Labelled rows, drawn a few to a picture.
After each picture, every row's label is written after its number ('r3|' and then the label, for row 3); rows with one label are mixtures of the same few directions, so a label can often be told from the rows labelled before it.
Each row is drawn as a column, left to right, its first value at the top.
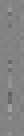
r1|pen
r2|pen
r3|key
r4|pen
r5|pen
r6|pen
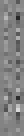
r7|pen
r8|pen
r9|key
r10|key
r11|pen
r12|key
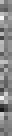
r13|pen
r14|key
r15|pen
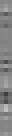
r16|key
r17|key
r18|key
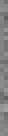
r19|key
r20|pen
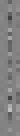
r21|pen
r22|pen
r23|pen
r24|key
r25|key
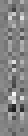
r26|key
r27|pen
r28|pen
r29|key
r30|pen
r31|pen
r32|pen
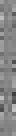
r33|pen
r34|key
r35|pen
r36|key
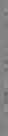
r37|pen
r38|key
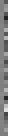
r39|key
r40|pen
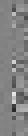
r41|key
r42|key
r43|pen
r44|key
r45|key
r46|key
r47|pen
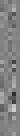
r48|key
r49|pen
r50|pen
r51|key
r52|pen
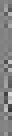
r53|key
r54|key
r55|key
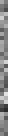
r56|pen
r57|key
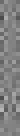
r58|pen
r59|pen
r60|key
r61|key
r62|pen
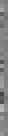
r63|key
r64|pen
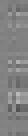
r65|pen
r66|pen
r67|key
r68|pen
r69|key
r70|key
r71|key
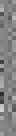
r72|key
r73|key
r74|pen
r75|pen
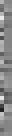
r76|pen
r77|key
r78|key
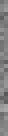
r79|pen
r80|key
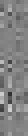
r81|key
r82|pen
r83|key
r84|key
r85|pen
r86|pen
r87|key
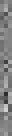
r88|pen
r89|key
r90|key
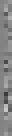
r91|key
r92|key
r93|pen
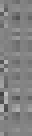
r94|key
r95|key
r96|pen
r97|pen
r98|pen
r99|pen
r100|pen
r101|pen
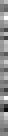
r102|pen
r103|pen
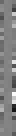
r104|pen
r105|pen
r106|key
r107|key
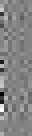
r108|key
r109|pen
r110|pen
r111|pen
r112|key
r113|pen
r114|key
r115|key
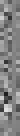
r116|pen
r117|key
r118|pen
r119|pen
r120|key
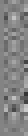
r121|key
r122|pen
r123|pen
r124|pen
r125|pen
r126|pen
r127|key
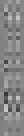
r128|key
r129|key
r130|pen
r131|key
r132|pen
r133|key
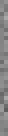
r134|key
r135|pen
